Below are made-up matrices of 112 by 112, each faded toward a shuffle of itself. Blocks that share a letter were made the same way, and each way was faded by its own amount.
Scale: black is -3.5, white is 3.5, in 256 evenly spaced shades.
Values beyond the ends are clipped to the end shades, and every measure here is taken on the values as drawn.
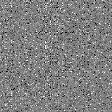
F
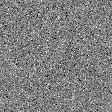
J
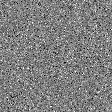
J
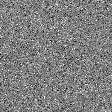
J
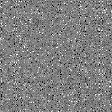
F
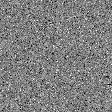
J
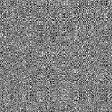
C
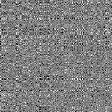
C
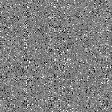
F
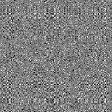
C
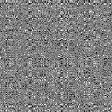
C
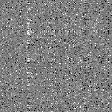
F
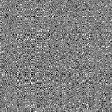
C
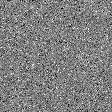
J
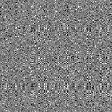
C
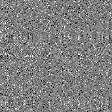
F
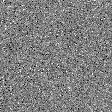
J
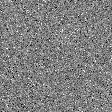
J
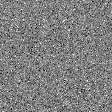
J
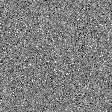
J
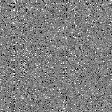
F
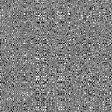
C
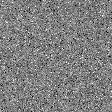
J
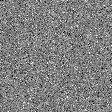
J
